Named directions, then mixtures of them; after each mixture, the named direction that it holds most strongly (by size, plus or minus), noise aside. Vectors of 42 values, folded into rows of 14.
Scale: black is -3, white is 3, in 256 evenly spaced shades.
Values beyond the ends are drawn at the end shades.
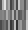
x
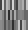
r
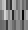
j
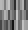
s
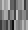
s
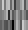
s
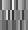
r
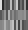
r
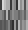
x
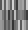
r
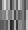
x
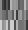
x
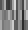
s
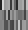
r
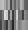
s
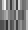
x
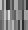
r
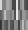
s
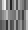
x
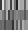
r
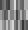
s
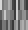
s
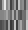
x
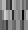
j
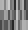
s
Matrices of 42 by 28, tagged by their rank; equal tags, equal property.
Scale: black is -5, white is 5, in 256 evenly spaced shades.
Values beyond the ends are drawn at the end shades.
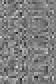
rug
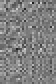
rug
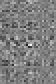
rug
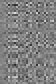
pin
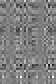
pin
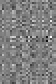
pin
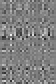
pin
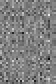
rug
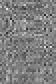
rug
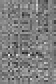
rug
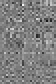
rug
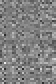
rug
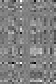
pin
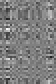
pin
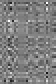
pin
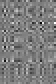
pin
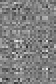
rug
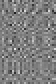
pin
